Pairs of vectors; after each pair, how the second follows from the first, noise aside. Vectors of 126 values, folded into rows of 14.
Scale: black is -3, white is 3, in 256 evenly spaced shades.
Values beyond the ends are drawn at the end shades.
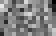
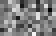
shuffled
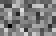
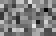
reversed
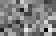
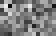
reversed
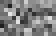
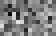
sign-scrambled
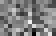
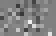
partly zeroed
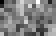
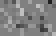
partly zeroed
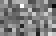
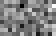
sign-scrambled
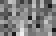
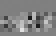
partly zeroed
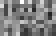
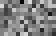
sign-scrambled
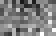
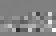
partly zeroed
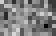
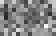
sign-scrambled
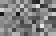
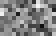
sign-scrambled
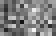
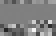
partly zeroed
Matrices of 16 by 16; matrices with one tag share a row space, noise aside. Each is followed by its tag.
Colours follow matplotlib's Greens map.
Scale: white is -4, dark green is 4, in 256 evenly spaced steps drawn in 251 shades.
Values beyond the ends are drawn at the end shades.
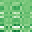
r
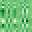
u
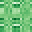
r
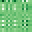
u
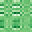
r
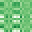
r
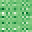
u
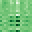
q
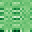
r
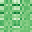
r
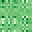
u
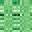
r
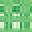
r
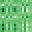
u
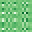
u
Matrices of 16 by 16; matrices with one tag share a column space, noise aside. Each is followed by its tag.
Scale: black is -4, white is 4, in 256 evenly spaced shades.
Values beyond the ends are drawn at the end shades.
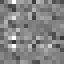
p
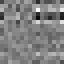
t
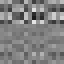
t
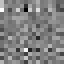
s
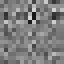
t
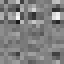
t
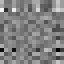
s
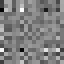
s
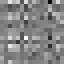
p
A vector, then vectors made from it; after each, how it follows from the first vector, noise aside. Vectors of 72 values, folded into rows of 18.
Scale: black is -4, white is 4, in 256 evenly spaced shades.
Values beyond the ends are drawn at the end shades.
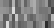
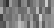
reversed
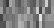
reversed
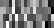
scaled up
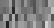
negated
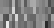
copied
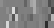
partly zeroed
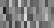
wrapped around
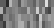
reversed
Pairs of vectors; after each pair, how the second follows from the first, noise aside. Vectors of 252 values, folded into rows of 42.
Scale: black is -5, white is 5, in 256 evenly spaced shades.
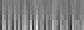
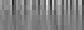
reversed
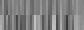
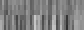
copied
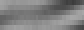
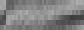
wrapped around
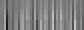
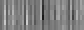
wrapped around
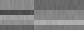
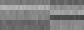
reversed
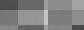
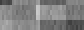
reversed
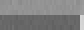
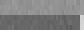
copied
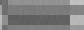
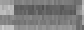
reversed
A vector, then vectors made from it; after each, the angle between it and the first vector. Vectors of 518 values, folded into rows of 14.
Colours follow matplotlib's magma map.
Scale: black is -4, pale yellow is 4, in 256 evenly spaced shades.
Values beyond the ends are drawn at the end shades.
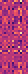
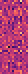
nearly parallel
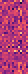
nearly parallel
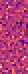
orthogonal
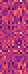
nearly parallel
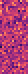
partly aligned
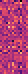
nearly opposite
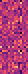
nearly opposite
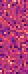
orthogonal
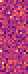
partly aligned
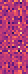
nearly parallel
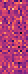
nearly opposite
